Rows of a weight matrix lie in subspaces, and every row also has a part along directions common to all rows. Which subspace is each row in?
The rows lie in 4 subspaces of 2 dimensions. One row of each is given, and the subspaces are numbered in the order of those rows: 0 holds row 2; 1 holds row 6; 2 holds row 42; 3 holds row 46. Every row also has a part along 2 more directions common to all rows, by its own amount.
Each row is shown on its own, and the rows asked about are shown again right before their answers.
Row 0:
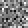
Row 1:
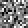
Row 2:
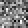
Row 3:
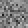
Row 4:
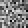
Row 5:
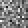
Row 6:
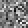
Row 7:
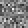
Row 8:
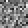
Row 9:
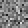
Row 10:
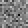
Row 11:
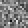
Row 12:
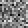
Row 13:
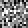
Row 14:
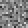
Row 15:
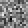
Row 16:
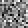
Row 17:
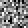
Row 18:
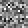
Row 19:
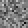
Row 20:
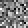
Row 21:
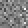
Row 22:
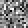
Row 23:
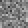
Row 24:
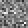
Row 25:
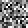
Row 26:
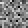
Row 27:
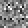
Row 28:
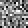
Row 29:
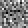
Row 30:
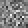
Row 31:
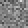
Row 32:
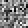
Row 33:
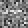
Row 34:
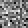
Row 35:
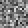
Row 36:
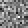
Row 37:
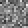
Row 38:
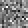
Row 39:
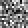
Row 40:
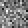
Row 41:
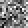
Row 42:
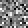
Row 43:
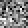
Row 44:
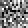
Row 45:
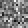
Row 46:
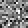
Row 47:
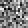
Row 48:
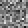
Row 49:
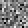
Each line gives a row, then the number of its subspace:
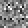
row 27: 0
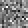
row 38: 0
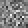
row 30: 3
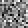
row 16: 1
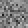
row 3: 3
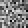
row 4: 0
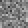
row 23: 3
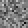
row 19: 2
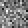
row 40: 0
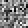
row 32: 1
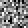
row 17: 3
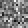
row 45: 3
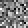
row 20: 2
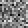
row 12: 1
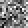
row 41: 0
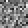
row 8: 1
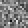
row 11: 1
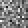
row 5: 2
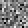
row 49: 0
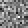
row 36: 2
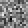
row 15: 0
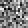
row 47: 2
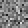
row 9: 3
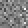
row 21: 2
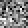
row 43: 0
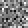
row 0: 0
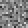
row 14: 3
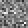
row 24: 2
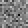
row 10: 1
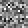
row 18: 0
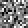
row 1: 3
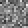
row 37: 1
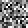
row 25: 0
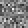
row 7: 0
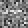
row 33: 2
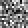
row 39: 0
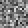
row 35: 1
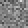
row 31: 1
